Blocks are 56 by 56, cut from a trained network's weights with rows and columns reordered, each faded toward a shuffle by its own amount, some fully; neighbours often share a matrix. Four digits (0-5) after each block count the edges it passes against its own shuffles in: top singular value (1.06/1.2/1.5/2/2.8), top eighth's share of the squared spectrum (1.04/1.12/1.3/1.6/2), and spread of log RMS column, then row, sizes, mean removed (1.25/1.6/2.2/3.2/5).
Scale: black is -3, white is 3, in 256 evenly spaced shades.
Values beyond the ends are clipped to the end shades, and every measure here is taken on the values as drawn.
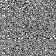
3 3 1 2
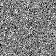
2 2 0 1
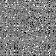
2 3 2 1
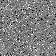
0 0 0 0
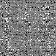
2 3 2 1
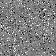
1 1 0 0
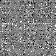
2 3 2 0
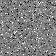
0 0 0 0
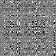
3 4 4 2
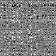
3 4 3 2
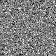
0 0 0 0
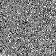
2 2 1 0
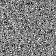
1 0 0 0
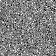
1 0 0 0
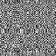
4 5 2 2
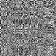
4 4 2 2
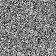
1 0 0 0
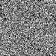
3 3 1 0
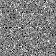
2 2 0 1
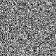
3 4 1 2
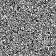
1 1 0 0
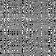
3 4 4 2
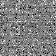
2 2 2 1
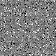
1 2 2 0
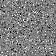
0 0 0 0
